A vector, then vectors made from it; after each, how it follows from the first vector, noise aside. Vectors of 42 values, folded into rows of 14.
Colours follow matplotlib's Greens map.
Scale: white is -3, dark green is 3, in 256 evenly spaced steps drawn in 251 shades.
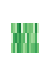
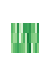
wrapped around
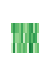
reversed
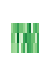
wrapped around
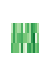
wrapped around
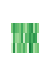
reversed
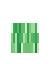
wrapped around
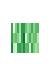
wrapped around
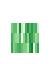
wrapped around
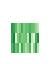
wrapped around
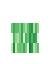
reversed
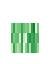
wrapped around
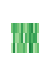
reversed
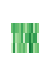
reversed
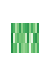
wrapped around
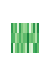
wrapped around
